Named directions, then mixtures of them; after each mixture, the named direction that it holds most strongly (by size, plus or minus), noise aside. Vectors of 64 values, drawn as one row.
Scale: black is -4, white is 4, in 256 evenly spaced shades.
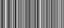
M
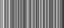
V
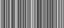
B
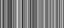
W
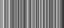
V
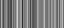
W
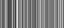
W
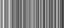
V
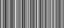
M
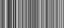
M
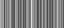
B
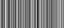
M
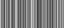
B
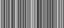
B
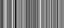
M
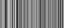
M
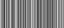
B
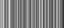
V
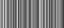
V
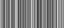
B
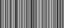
B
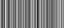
M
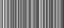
V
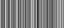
B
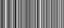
M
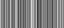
B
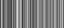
W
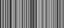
B
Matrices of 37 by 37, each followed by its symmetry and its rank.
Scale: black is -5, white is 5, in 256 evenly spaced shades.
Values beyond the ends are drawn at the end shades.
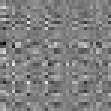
neither, rank three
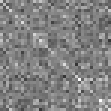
symmetric, rank five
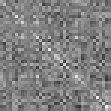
symmetric, rank five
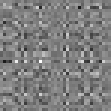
neither, rank three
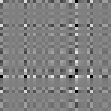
symmetric, rank one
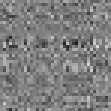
neither, rank five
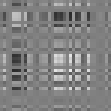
symmetric, rank one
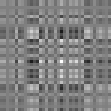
symmetric, rank one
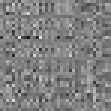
neither, rank five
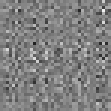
neither, rank five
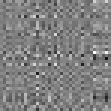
neither, rank three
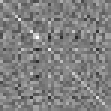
symmetric, rank five
